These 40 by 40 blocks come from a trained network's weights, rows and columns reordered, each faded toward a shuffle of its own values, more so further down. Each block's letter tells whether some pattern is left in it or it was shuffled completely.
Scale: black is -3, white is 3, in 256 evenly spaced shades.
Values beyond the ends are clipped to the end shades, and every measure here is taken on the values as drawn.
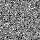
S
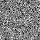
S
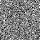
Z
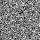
S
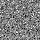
S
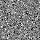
S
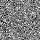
Z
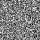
Z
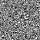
Z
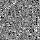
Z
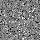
S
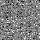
Z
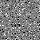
Z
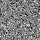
S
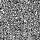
S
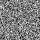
S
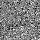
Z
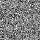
Z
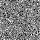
S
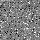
S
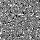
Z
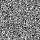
Z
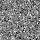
S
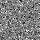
S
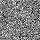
S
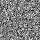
S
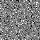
S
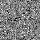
S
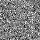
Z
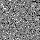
S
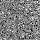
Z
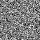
S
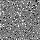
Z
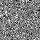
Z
